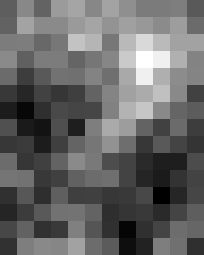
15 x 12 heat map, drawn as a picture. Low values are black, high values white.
Mirror symmetry: none. Stripes: none. Ninth with the highest average: top right.
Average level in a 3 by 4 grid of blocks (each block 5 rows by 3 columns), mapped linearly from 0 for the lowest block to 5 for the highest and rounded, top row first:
3 4 5 4 | 0 2 3 2 | 1 2 0 1
